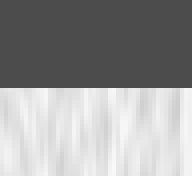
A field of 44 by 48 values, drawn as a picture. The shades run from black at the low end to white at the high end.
It is made of 2 by 1 panels. Panel 1,1: low, flat. Panel 2,1: very high, streaked downward, faint in contrast.
